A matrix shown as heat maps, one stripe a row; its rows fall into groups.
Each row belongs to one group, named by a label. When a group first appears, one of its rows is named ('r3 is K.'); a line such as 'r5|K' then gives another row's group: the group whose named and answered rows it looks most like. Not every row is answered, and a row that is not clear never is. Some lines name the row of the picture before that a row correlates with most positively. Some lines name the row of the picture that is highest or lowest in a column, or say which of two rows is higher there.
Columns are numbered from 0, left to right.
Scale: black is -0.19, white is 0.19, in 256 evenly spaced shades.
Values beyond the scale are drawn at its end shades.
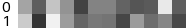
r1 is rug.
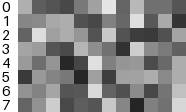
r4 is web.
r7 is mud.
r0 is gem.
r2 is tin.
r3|gem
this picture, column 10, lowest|2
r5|web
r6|web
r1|rug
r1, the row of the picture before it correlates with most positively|1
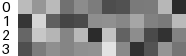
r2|tin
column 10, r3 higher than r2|Yes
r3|mud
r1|web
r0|rug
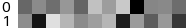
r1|rug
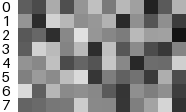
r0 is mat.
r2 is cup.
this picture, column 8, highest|2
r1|rug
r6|rug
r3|tin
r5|tin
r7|cup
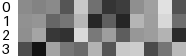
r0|cup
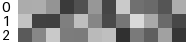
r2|rug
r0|web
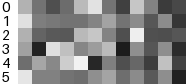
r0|gem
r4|tin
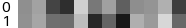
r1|cup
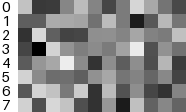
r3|mat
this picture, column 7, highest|3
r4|tin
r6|tin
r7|rug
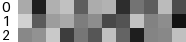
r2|mud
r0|rug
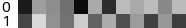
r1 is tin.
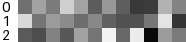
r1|rug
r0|tin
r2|mat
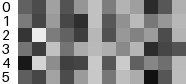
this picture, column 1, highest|2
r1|web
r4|web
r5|mat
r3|mat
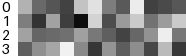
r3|tin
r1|web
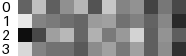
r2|mat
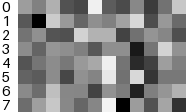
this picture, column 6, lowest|0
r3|mud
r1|mat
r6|mud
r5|mat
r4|mud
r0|web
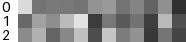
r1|tin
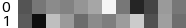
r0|mud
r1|mat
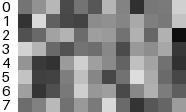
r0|mud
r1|web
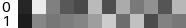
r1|mat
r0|web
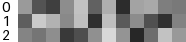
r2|mud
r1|tin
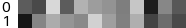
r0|mat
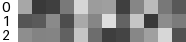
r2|cup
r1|mat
